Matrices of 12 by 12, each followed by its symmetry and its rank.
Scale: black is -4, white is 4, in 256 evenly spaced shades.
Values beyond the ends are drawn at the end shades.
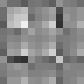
symmetric, rank two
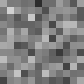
neither, full rank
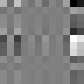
neither, rank one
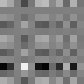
neither, rank one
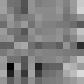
neither, rank two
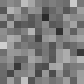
neither, full rank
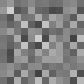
symmetric, rank two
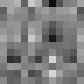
neither, rank two
